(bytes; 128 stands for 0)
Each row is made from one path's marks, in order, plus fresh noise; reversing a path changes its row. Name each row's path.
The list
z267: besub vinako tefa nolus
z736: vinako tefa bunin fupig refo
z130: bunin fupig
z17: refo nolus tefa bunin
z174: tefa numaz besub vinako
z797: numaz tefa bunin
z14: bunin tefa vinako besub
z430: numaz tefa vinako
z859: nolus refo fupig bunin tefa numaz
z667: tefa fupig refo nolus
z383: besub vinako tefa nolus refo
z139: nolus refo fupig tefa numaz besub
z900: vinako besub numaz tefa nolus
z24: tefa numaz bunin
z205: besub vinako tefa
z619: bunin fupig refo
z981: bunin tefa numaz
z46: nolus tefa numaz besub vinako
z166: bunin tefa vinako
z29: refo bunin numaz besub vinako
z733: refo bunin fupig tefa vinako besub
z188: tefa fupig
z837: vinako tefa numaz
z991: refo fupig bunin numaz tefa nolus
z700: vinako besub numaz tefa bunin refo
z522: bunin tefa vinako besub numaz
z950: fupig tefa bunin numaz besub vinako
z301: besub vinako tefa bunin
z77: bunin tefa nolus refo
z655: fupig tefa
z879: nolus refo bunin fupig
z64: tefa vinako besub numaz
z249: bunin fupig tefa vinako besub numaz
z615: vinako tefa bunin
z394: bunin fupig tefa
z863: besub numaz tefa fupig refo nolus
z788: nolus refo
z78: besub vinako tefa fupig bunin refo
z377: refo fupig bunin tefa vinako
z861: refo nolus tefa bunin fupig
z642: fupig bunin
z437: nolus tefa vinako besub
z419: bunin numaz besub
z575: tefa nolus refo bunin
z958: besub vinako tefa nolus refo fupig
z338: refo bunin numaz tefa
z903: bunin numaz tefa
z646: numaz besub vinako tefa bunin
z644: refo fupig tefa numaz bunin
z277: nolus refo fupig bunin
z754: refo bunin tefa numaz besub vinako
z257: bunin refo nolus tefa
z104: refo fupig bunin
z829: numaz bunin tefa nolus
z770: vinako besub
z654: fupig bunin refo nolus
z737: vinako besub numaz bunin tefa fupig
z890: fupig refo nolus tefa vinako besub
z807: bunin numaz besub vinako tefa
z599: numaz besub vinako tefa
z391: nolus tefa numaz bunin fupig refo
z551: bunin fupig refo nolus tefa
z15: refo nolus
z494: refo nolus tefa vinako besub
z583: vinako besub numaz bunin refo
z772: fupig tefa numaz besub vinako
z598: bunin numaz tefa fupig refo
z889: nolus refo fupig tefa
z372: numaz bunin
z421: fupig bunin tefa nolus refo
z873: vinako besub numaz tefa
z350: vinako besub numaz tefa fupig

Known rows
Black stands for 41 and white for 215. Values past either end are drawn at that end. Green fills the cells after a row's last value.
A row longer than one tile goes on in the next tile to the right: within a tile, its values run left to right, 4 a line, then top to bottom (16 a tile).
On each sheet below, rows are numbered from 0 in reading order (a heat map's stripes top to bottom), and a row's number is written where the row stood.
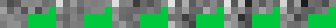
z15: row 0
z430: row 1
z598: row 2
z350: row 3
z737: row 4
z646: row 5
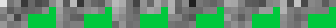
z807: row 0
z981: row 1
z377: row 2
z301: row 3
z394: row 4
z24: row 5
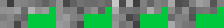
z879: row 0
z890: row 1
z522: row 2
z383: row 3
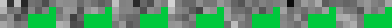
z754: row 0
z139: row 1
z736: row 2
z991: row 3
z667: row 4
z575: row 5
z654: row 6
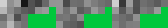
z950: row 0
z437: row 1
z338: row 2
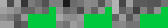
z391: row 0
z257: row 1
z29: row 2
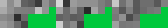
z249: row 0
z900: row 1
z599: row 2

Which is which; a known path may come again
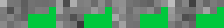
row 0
z205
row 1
z64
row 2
z619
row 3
z14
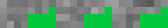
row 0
z188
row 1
z642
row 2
z130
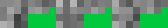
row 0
z139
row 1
z837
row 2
z958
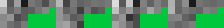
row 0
z646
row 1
z863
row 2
z737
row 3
z301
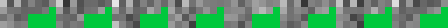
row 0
z174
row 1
z338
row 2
z350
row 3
z583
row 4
z277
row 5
z615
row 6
z522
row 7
z903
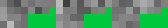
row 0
z667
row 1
z829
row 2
z788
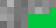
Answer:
z104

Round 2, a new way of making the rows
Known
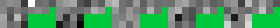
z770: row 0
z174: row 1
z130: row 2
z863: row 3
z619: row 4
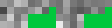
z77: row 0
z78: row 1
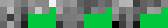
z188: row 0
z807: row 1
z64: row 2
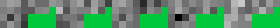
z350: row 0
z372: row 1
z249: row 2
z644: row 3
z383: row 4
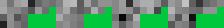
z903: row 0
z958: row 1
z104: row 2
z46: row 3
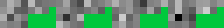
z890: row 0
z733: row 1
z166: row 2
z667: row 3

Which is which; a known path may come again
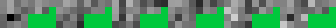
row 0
z644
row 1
z873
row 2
z419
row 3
z249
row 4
z205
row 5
z733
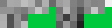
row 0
z788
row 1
z188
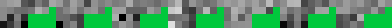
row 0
z174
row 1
z24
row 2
z139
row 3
z655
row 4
z17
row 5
z64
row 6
z338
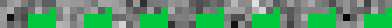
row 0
z863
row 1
z861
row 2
z394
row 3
z807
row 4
z15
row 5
z583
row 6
z598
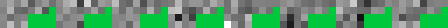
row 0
z551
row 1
z494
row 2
z130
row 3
z889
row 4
z78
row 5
z29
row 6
z46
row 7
z391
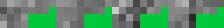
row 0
z700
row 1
z737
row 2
z599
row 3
z900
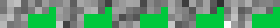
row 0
z383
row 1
z654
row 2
z859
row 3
z642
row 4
z421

